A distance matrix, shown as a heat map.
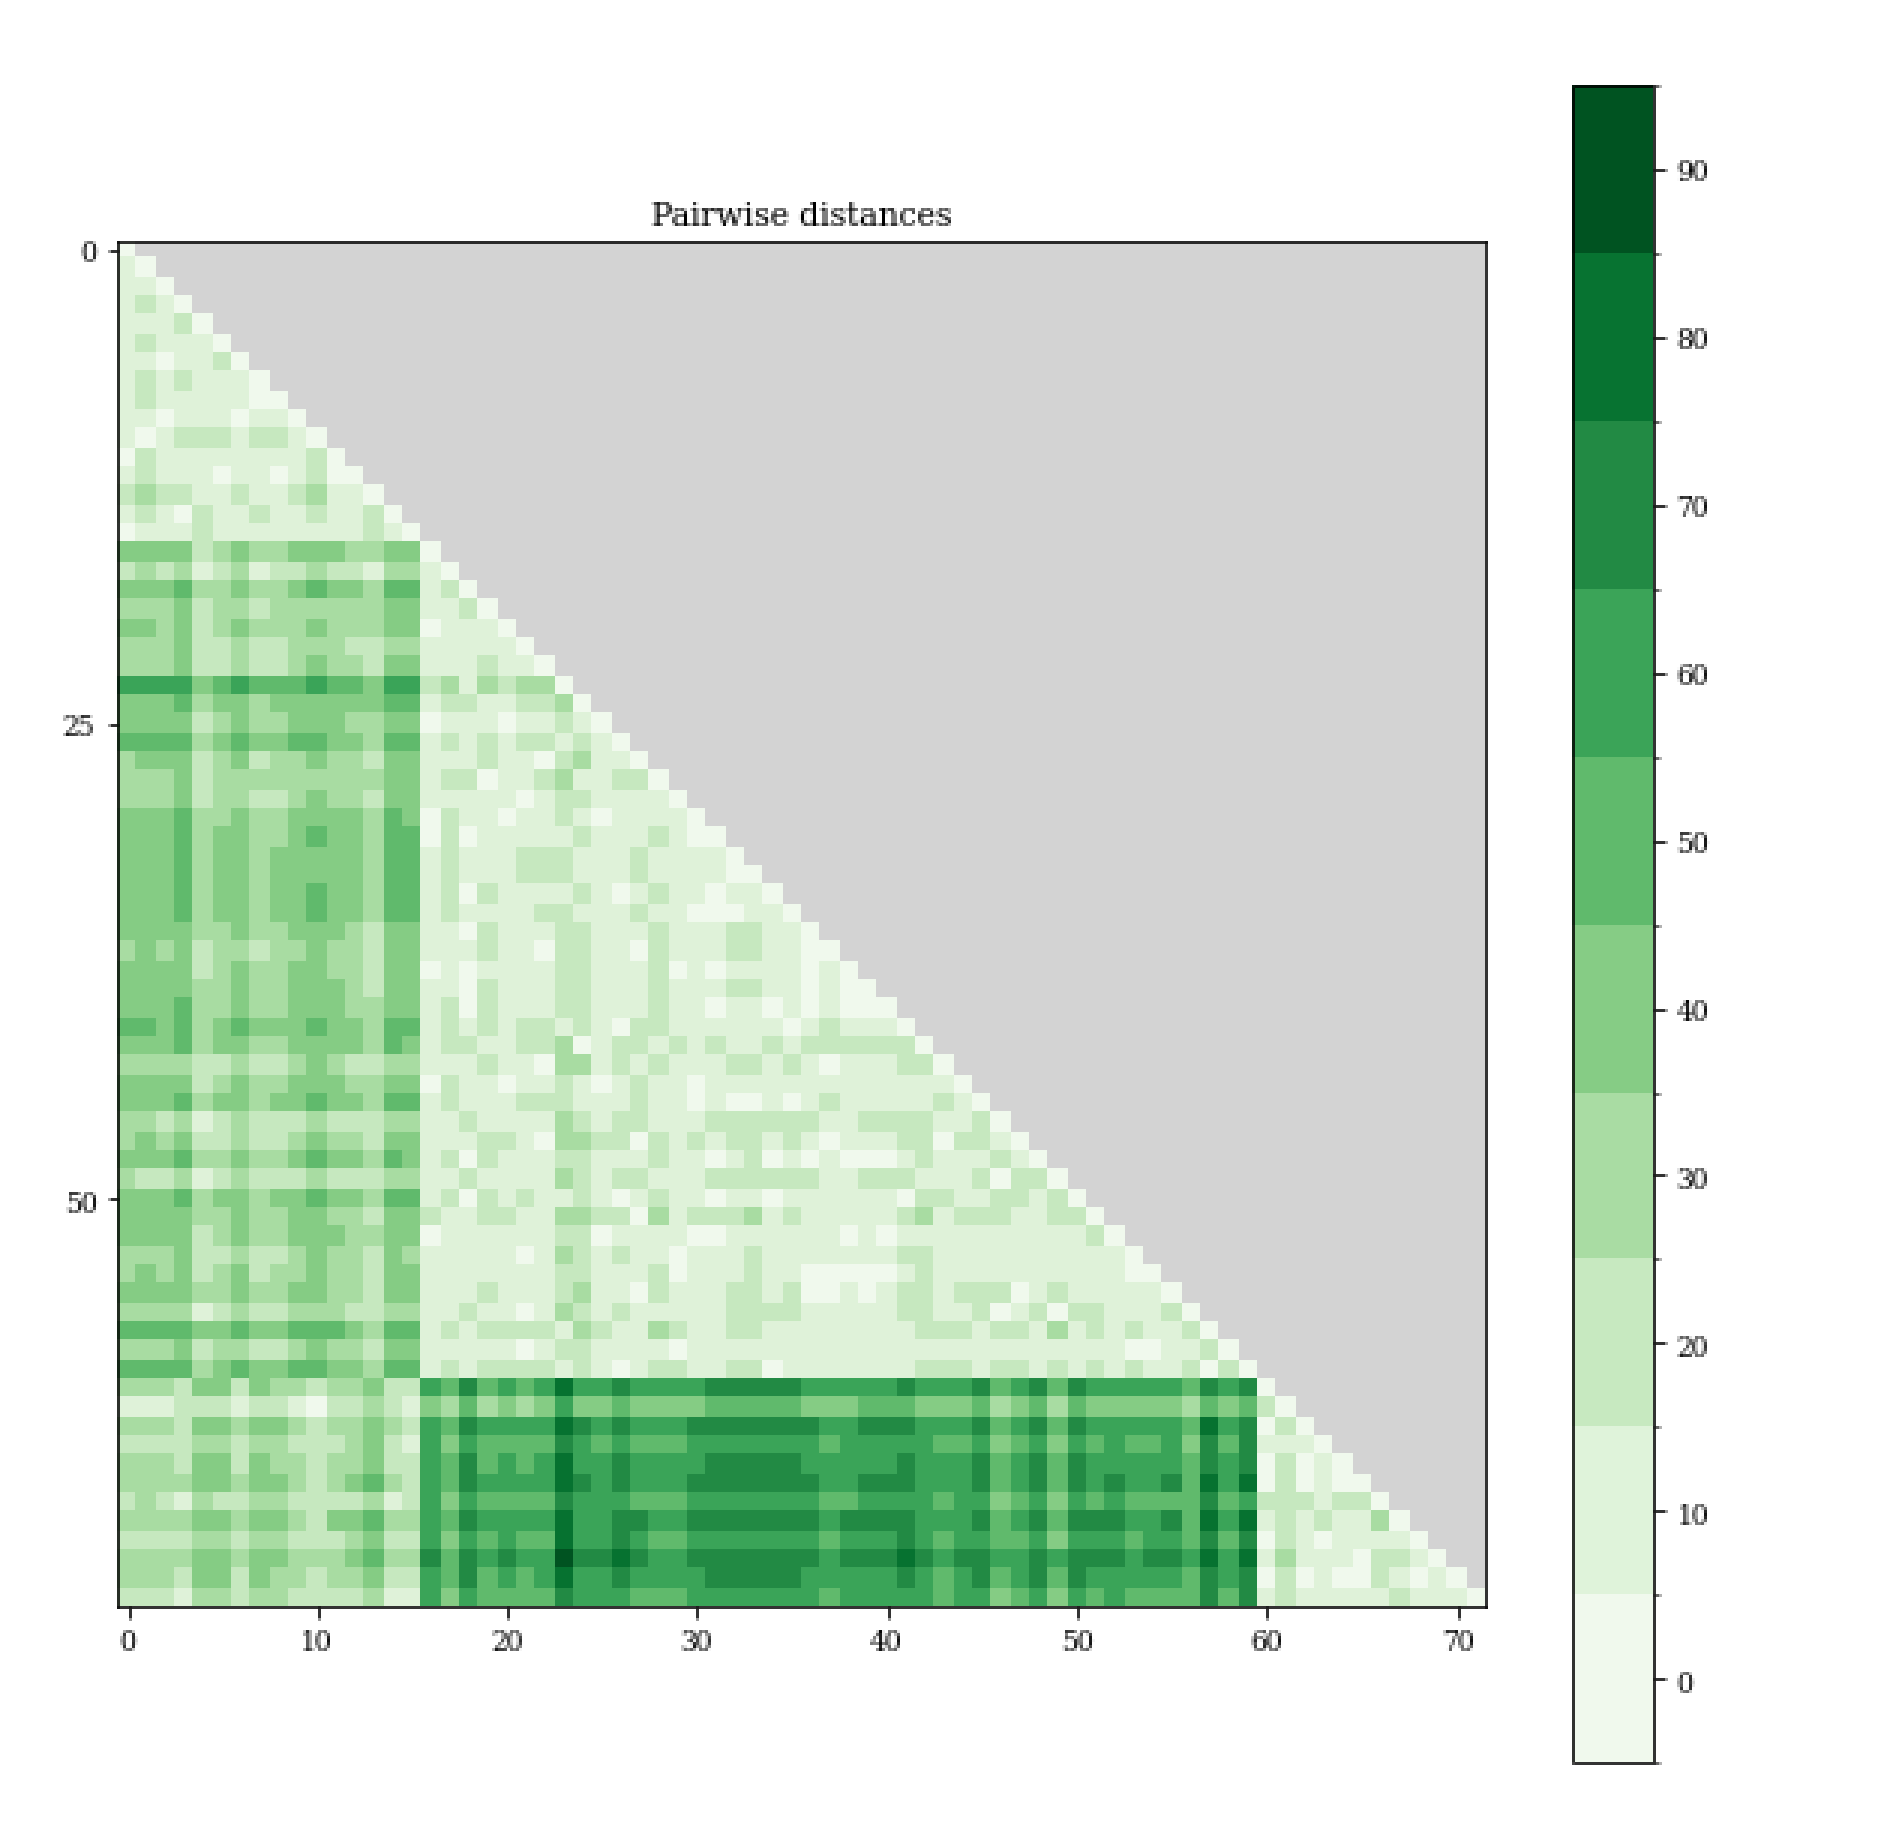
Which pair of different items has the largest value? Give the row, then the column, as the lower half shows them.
69, 23
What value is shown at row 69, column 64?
10
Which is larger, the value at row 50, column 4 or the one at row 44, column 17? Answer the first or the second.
the first
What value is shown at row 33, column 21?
20
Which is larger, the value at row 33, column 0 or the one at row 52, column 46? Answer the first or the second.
the first
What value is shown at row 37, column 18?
10
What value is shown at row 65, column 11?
30
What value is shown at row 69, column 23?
90
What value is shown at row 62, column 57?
80
